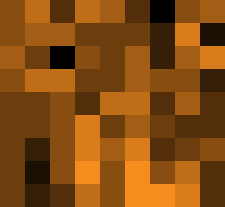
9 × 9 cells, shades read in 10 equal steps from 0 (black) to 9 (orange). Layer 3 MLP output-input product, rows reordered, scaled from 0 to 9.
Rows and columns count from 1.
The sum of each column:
41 37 39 55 45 58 33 52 34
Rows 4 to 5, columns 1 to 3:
5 7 7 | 4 4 5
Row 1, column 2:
7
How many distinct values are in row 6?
5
